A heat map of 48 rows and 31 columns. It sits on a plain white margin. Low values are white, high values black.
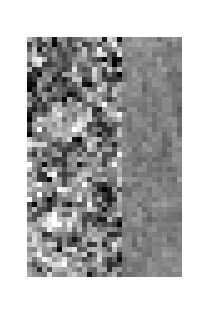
Seam: vertical, 60% of the way across, the right part calmer. Ninth with the lowest average: bottom left. Stripes: none. Mirror symmetry: none. Ninth with the highest average: top left.
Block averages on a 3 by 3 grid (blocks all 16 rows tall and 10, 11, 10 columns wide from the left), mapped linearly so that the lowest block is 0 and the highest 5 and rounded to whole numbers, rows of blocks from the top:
522 | 123 | 032
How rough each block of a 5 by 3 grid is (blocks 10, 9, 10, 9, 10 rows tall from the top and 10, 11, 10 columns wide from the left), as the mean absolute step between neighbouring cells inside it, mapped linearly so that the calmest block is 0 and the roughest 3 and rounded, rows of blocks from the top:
330
220
320
320
320
